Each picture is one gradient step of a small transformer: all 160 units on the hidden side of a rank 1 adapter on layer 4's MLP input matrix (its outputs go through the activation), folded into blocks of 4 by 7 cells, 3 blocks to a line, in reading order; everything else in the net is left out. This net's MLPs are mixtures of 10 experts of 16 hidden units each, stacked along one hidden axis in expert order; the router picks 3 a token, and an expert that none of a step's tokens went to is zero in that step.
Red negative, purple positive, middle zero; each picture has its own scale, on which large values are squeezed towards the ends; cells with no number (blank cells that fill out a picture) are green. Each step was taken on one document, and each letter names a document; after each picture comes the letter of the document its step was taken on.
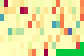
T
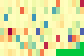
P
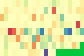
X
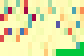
T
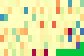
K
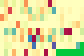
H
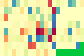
H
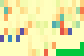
T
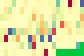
X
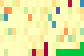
K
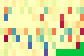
X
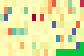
K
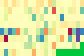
X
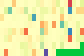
K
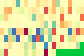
X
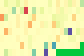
T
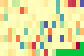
P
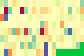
K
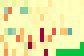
H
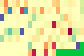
T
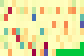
K
